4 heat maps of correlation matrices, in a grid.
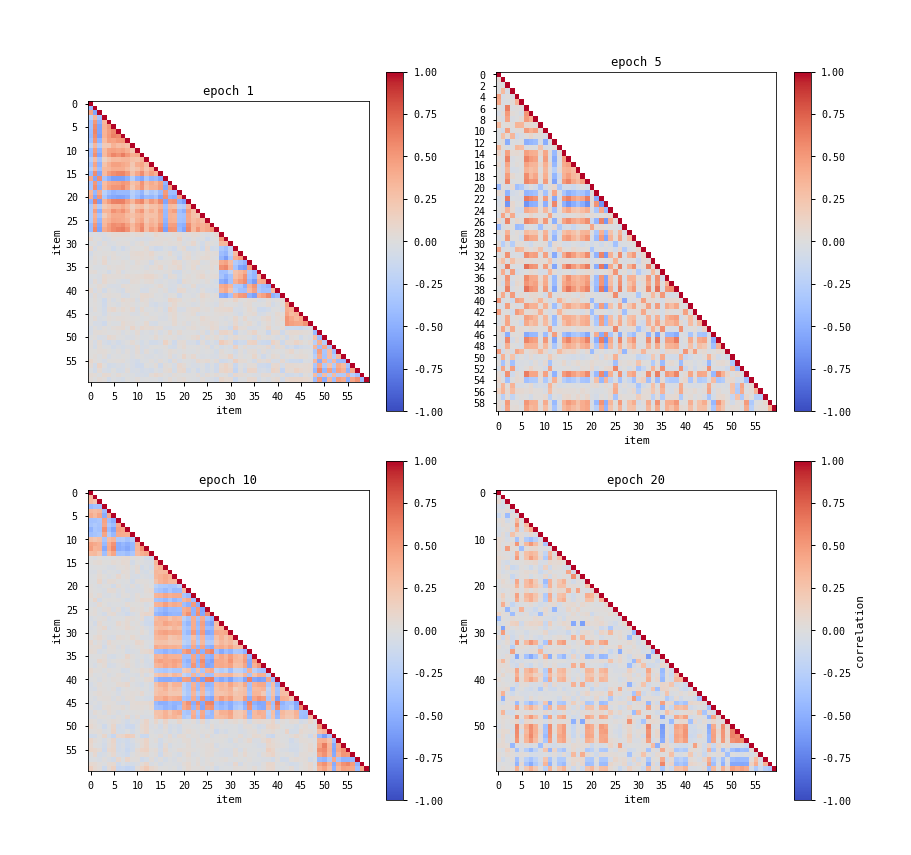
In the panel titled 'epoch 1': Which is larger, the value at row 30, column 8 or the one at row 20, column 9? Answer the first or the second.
the first
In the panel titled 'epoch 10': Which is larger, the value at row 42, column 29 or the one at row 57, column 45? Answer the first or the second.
the first
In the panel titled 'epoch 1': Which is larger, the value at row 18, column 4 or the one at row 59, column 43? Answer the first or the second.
the first
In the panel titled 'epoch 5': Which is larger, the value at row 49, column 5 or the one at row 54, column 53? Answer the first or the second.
the first
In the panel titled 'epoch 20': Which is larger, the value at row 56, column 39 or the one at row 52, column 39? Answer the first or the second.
the second
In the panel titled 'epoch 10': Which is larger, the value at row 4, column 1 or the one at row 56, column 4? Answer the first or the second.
the first
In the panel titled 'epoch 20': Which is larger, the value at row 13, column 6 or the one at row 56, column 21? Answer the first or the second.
the first
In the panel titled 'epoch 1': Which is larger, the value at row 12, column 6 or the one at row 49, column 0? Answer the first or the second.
the first
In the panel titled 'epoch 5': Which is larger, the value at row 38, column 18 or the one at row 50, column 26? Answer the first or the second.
the first
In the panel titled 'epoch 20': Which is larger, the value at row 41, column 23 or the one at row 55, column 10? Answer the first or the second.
the second
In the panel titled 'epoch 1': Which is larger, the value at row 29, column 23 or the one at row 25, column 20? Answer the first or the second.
the first
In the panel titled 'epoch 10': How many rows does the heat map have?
60
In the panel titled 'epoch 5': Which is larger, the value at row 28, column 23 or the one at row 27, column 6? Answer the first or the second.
the second
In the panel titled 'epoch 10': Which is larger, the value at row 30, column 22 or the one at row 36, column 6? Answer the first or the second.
the first
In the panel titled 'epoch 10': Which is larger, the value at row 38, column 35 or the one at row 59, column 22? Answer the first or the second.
the second
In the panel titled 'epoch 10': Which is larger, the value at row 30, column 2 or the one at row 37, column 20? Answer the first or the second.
the first
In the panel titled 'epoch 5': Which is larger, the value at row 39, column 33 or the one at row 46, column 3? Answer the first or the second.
the first
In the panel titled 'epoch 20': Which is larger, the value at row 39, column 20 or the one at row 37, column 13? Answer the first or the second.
the first
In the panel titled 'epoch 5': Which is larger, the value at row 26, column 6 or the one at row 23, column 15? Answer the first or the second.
the first
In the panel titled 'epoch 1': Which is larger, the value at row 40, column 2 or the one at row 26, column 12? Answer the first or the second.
the second
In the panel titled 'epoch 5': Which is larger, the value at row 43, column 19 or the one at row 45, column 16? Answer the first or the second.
the first
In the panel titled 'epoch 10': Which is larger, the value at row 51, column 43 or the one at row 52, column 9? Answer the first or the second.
the second
